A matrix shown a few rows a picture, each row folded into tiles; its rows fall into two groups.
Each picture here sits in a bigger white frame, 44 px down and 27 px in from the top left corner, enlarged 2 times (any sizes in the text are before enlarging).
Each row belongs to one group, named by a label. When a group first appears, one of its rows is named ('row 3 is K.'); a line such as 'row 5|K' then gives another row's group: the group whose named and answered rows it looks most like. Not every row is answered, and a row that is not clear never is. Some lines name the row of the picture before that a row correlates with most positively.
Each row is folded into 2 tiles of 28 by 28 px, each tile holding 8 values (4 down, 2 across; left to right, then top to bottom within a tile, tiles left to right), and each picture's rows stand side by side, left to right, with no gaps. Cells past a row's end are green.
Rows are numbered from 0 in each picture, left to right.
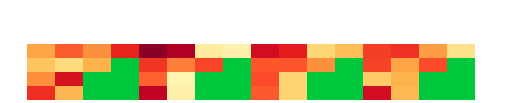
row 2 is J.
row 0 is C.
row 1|J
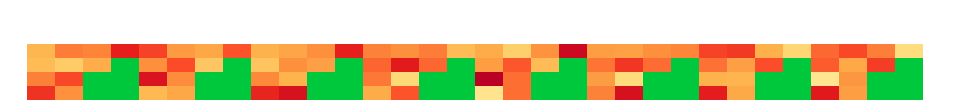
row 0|C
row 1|J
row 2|C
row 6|J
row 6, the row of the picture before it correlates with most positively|3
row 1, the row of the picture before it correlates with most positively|2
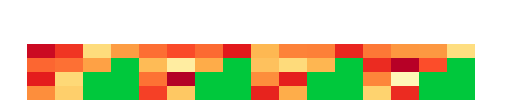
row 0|J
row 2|C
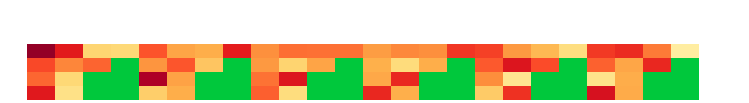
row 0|J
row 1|J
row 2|C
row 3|C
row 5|J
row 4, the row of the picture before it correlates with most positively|3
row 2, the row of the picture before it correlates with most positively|1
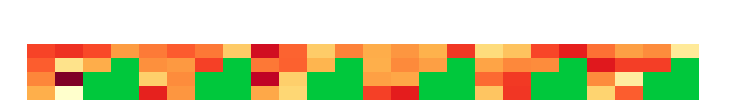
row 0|C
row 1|J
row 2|J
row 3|C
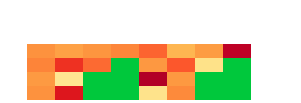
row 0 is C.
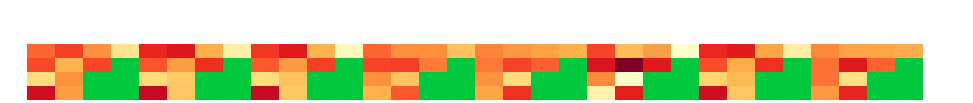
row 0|J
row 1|J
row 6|J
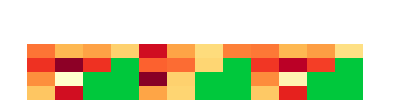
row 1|J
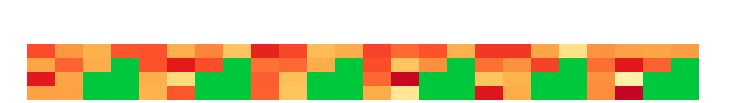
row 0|J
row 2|J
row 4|J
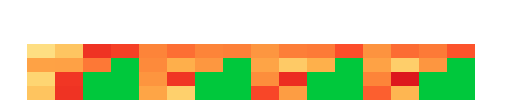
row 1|C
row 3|C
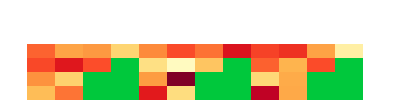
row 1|C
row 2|J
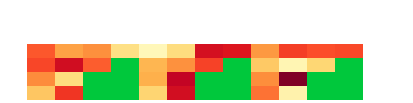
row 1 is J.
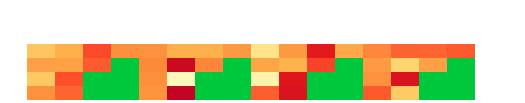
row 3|C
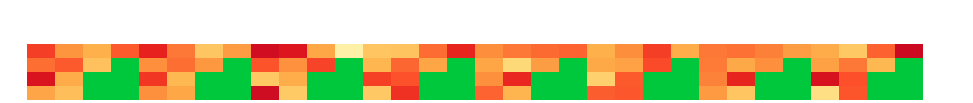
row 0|J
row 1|J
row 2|J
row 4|C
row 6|C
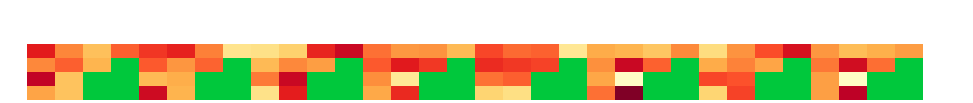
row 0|J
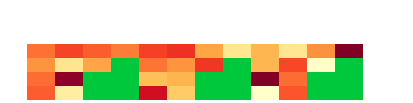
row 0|C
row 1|J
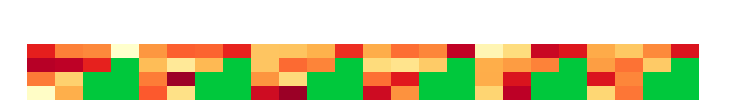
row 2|C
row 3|C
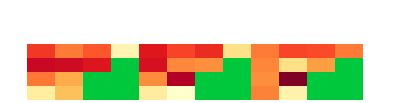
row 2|C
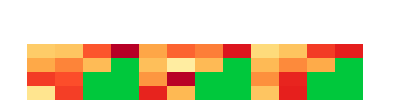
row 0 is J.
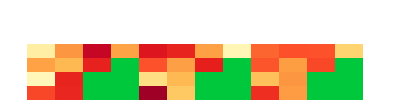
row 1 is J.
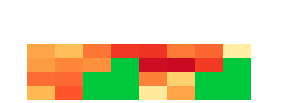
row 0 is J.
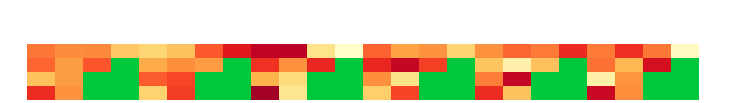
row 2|J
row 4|C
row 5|J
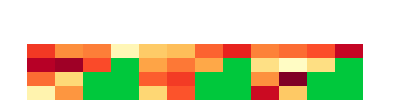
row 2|C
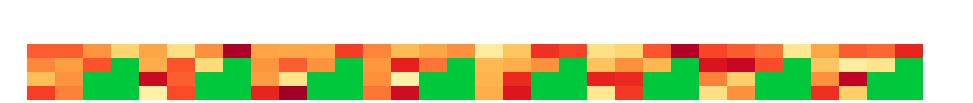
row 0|J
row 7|C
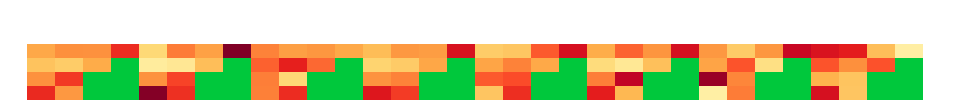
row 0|C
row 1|C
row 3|C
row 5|C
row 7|J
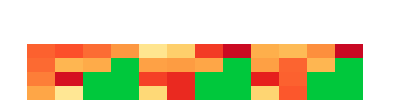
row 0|C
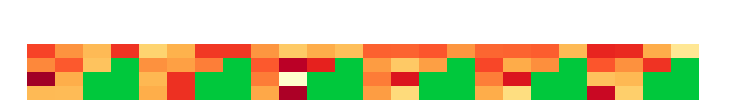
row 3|C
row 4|C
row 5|J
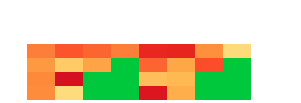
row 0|C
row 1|J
